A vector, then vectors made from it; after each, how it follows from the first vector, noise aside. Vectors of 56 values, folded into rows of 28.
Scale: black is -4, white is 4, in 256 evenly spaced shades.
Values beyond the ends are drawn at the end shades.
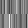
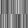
reversed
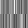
wrapped around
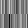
negated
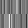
copied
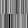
negated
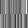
wrapped around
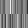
wrapped around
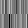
negated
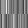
wrapped around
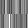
copied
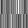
reversed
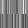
wrapped around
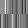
wrapped around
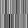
negated
